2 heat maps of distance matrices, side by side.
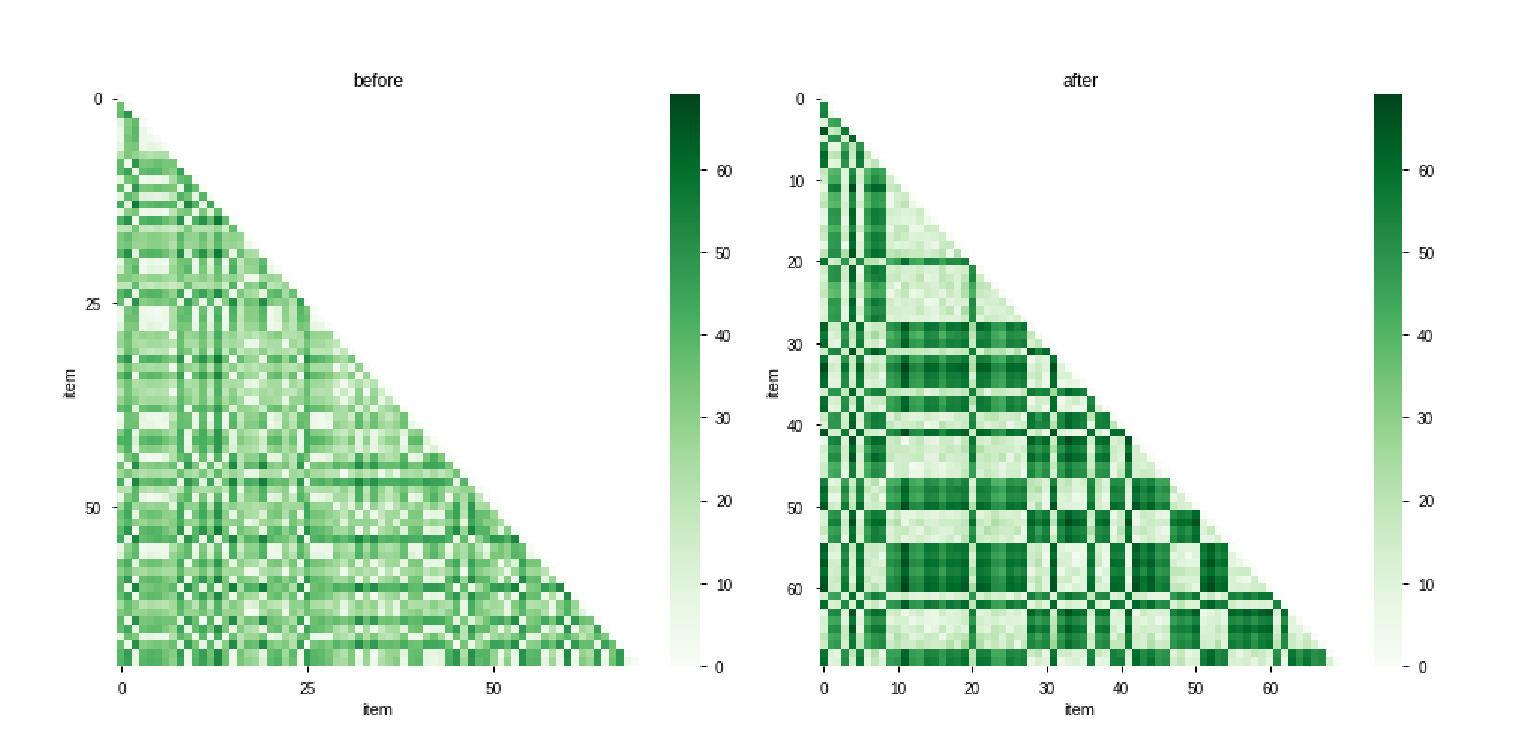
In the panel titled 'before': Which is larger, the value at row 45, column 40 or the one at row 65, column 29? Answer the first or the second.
the first
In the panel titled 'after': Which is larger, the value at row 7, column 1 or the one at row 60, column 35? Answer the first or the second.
the first
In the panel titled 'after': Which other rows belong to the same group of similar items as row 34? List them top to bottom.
1, 2, 4, 6, 7, 8, 20, 28, 29, 30, 32, 33, 35, 37, 38, 41, 47, 48, 49, 50, 55, 56, 57, 58, 59, 60, 62, 68, 69
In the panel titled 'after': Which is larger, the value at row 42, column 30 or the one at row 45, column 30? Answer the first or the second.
the first
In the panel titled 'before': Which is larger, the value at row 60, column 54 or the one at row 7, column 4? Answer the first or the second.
the second
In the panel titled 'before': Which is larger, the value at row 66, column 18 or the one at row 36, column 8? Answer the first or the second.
the second
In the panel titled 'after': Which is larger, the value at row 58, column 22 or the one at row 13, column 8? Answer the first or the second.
the first
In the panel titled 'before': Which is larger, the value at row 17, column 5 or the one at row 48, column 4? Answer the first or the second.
the first
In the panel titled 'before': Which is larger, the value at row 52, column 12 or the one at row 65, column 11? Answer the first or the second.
the second
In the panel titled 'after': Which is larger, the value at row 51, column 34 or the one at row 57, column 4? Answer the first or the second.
the first
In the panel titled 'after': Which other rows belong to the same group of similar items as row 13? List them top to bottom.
0, 3, 5, 9, 10, 11, 12, 14, 15, 16, 17, 18, 19, 21, 22, 23, 24, 25, 26, 27, 31, 36, 39, 40, 42, 43, 44, 45, 46, 51, 52, 53, 54, 61, 63, 64, 65, 66, 67
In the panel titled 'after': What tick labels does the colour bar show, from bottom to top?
0, 10, 20, 30, 40, 50, 60
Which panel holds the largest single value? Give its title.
after
